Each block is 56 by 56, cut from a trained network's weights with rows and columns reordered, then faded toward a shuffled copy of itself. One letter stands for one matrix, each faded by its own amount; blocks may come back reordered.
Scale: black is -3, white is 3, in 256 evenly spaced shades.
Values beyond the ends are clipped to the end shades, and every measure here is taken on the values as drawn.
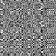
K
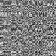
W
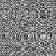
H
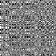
K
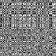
K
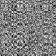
W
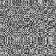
H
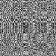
W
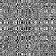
K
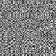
H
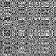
K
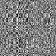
H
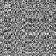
W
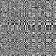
K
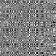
K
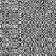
H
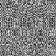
H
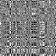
K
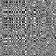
K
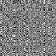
K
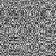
H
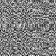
W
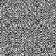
W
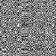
K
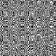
K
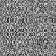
W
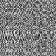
W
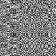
H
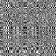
K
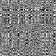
K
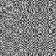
H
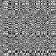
K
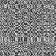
H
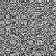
W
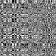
K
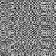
H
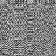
W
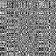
K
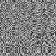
W
